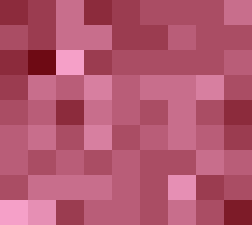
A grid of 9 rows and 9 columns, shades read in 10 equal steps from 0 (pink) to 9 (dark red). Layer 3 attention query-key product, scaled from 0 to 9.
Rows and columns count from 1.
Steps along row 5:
down up down up up down up up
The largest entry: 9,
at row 3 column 2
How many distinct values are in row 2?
4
